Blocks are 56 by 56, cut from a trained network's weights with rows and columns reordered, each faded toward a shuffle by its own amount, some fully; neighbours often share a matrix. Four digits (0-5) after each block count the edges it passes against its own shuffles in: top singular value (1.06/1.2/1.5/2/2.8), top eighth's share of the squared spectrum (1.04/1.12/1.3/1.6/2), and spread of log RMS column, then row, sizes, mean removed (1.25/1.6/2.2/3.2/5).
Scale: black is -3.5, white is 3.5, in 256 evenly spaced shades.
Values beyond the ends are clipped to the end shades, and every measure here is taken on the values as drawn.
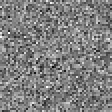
1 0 0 0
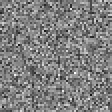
0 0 0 0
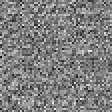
4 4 2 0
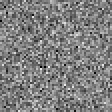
0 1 0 0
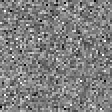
1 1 1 0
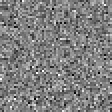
2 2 1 0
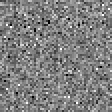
0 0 0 0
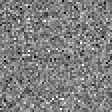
0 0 0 0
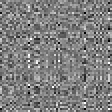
4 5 3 3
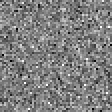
0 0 0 0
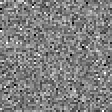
2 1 0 0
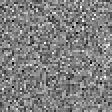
2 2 0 0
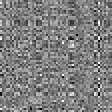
5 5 3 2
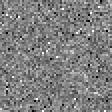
2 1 0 0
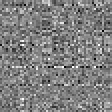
4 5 2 3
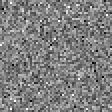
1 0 0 0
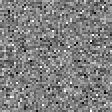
2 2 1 0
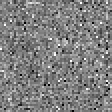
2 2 1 0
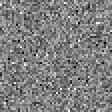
2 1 0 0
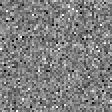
0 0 0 0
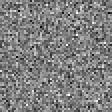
0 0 0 0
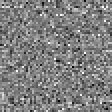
3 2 0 1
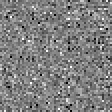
3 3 1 1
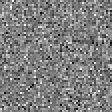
2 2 0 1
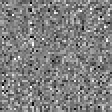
3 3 1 1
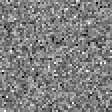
1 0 0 0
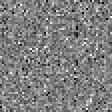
2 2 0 0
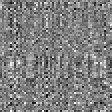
4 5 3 3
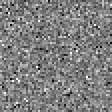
1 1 0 0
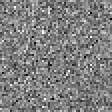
3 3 1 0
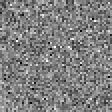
1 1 0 0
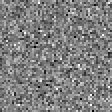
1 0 0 0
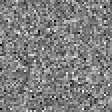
2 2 0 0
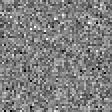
2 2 0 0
